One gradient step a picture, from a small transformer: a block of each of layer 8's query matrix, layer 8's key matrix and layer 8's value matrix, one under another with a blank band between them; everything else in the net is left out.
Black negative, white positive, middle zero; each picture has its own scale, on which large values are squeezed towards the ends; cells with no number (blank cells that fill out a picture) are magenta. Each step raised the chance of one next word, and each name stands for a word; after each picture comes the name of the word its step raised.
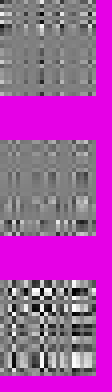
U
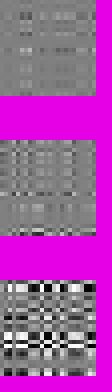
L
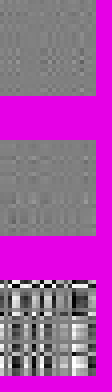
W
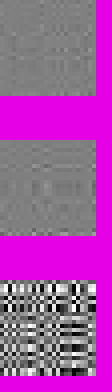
U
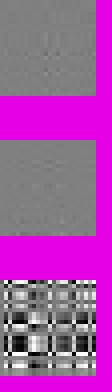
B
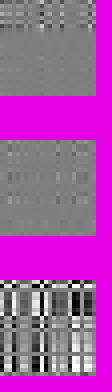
W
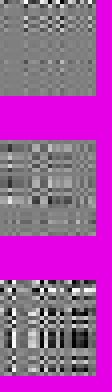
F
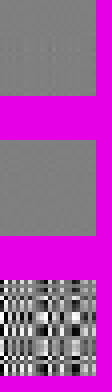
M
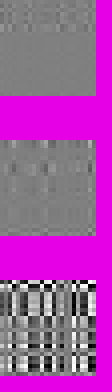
W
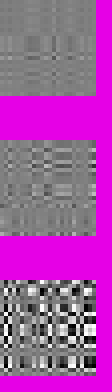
U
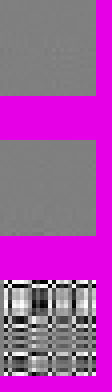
W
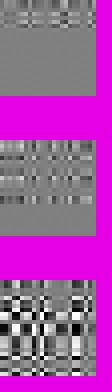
M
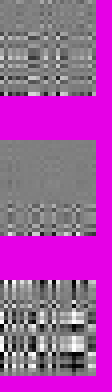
B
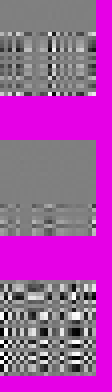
M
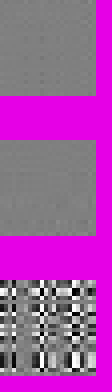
U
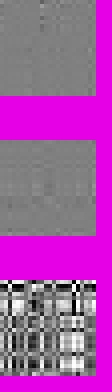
W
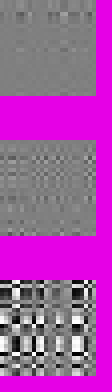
B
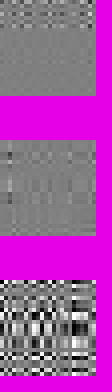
M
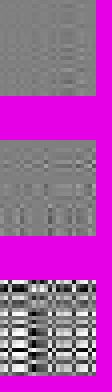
F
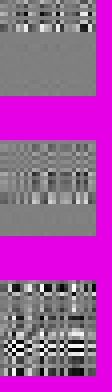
L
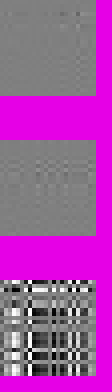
F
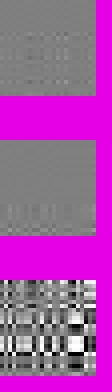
B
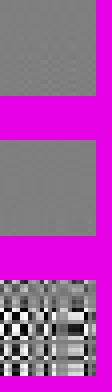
M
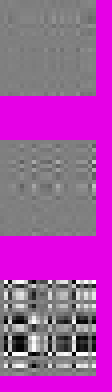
B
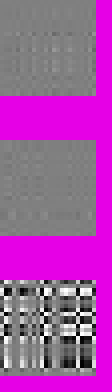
U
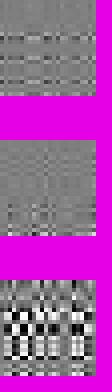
M
